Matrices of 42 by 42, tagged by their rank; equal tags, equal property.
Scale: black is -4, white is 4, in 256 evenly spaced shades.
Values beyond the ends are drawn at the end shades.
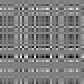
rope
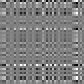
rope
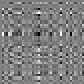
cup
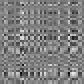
cup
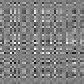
cup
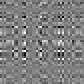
cup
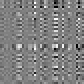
cup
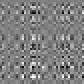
cup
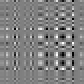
rope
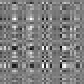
cup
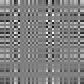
rope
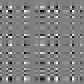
rope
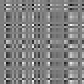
rope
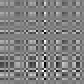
rope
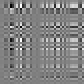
rope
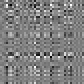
cup
